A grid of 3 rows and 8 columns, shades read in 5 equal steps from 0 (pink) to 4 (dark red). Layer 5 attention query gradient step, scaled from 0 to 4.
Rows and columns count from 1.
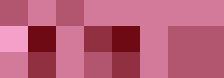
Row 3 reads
1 3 1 2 3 1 2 2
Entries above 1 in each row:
2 5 5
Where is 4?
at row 2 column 2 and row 2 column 5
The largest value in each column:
2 4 2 3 4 1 2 2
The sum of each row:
10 17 15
